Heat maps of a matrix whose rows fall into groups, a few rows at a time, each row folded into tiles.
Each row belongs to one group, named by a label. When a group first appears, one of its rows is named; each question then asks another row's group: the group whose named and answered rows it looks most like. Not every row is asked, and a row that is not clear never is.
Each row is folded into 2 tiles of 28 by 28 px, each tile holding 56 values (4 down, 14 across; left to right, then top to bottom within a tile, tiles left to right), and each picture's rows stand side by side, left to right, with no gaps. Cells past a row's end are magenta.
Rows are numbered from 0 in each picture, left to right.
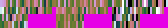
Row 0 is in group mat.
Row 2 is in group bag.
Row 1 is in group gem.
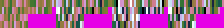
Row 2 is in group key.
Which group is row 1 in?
mat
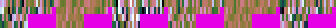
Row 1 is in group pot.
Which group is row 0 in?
mat
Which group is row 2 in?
key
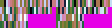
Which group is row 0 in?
key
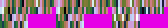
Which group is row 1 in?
mat
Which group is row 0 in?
mat
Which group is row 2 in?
key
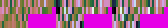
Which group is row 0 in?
gem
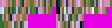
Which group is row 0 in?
mat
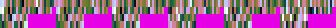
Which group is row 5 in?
key
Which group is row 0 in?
mat
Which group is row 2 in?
mat
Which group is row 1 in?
mat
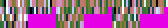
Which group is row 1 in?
mat
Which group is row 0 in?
key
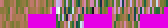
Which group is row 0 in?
pot
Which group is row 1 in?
mat
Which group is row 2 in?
gem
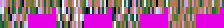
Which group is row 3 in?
gem
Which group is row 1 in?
key
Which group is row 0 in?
mat
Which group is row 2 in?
bag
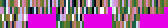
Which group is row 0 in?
key
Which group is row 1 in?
bag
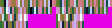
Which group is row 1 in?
key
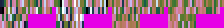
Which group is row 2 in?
gem
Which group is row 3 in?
pot
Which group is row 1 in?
key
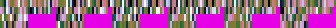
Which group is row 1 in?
bag
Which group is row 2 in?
bag
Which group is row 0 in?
key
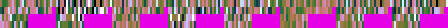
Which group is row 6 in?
bag
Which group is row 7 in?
bag
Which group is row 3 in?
key
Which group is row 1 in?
bag
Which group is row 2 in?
gem
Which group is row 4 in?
gem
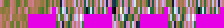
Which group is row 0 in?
pot
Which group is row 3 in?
key
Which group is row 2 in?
pot
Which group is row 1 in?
key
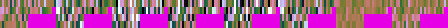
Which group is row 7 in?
gem
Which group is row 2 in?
key
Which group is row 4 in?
bag
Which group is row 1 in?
mat
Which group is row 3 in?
bag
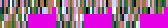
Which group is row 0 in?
bag
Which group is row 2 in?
mat
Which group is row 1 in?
key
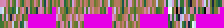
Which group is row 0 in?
mat
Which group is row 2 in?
gem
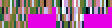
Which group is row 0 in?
bag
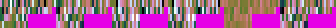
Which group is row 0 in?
bag
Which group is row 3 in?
key
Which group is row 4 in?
pot
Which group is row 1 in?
pot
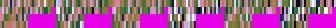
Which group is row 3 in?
key
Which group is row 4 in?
bag
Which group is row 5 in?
bag
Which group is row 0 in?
gem
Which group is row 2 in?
mat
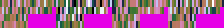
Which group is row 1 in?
bag
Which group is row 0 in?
gem
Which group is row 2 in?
pot
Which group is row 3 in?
gem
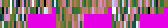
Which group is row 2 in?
mat
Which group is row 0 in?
bag
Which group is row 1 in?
pot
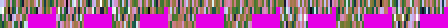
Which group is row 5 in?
key
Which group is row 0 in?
mat
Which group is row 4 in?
mat
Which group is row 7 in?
key
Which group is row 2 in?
mat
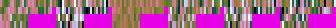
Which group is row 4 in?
key
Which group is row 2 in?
gem
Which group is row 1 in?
key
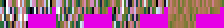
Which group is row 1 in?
mat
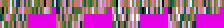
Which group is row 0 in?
bag
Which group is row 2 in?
key
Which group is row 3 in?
pot
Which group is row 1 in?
pot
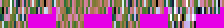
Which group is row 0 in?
bag
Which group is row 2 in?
bag
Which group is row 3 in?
key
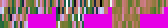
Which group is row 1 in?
bag
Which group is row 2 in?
pot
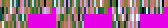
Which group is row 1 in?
gem
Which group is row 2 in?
key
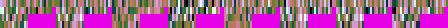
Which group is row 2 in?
pot
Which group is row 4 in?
gem
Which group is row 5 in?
key
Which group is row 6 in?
key
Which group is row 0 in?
mat
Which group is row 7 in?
pot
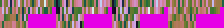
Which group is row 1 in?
pot
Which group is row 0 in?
gem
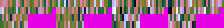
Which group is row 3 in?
pot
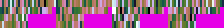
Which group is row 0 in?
bag
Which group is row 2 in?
mat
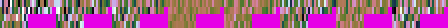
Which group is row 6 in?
gem
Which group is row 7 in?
pot
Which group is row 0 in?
bag
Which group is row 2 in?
mat
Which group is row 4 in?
pot
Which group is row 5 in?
gem
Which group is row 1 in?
mat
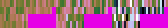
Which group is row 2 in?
key
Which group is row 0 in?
pot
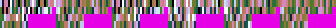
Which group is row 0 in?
bag
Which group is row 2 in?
bag
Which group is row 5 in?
mat
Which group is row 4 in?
mat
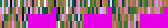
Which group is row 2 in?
pot
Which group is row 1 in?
bag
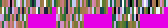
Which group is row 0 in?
gem
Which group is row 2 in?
bag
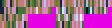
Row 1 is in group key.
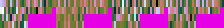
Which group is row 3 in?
gem
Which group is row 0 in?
mat
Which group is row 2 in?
bag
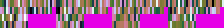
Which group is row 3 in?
bag
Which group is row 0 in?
key
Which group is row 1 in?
pot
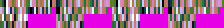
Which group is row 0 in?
key
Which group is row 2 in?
key
